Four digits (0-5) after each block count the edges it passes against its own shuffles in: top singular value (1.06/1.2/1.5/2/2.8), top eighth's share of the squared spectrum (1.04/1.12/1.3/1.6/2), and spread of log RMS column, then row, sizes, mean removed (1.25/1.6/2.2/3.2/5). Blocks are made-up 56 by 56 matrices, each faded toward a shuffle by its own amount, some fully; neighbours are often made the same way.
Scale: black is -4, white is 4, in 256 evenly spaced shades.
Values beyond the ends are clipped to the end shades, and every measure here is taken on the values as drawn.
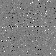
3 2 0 1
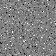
1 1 0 0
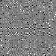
4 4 2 2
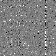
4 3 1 1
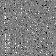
3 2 1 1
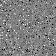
1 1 0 0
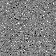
0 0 0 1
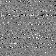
2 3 0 3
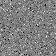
0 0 0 0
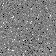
0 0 0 0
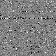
2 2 0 2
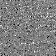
1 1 0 2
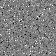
0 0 0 0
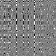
5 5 3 2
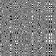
4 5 3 2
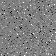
0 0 0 0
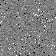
2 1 0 0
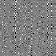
4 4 3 1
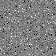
1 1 0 0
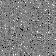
3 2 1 0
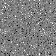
2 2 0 0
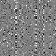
4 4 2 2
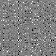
4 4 2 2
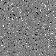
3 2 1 0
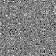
3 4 1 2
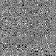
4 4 2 2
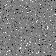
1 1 0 0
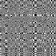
5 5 3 3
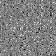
3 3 1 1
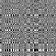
5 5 3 3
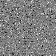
1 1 0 0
